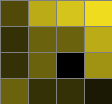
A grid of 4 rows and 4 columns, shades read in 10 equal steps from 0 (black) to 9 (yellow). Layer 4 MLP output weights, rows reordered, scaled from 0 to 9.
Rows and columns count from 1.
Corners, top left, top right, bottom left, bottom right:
3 9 4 1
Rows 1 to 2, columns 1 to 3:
3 7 8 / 2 4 4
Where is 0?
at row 3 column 3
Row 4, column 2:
2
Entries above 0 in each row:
4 4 3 4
